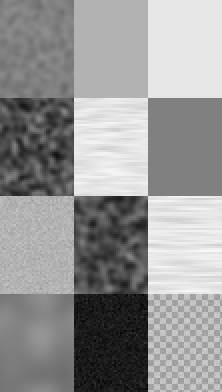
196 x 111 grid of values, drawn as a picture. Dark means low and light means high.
The table splits into 4 rows of 3 panels. Panel 1,1: middling, blotchy, faint in contrast. Panel 1,2: high, flat. Panel 1,3: very high, flat. Panel 2,1: low, blotchy. Panel 2,2: very high, streaked across, faint in contrast. Panel 2,3: middling, flat. Panel 3,1: high, fine-grained, faint in contrast. Panel 3,2: low, blotchy. Panel 3,3: very high, streaked across, faint in contrast. Panel 4,1: middling, smooth, faint in contrast. Panel 4,2: very low, fine-grained, faint in contrast. Panel 4,3: high, checkered.
